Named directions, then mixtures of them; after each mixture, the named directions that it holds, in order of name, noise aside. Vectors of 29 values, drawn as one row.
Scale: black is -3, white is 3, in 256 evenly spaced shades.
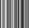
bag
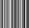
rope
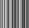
bag, rope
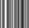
bag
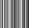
rope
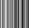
bag, rope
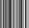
rope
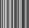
bag, rope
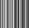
bag, rope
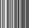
bag, rope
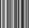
bag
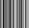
rope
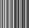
bag, rope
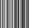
bag, rope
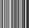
rope
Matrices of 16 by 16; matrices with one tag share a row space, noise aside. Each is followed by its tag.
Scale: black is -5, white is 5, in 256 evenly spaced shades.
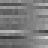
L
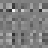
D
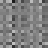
D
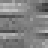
L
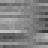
L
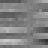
L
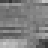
L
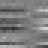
L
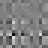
D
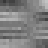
L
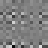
D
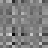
D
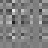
D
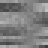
L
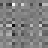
D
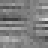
L
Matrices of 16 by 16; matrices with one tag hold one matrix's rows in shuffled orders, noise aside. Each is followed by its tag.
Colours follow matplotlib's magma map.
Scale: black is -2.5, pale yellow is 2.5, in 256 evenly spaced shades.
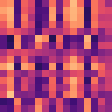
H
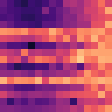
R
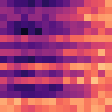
R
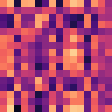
H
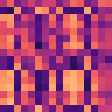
H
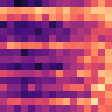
R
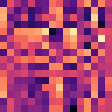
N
